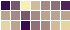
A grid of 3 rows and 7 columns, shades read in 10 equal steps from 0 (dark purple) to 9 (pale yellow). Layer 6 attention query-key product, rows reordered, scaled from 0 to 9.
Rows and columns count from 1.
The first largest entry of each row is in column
3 1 1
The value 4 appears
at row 1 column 6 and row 3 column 4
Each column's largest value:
8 6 9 7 6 7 8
